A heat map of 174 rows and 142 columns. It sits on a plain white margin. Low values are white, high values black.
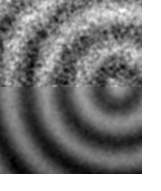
Rings spread out from the middle right. Overall the values sit about 60% of the way up the scale. There is an overall slope up to the bottom. The top right is the ninth with the lowest average. The bottom part is calmer, past a seam about 50% of the way down. No row or column stands out. No lone cell stands out from its neighbours.
